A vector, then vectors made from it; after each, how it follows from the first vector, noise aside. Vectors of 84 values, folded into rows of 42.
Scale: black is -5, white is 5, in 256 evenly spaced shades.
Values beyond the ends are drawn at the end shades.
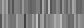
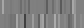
partly zeroed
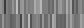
wrapped around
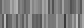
wrapped around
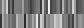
scaled up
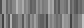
wrapped around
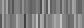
copied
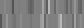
partly zeroed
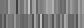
wrapped around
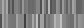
copied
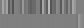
partly zeroed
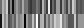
scaled up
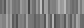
wrapped around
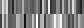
scaled up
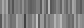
copied
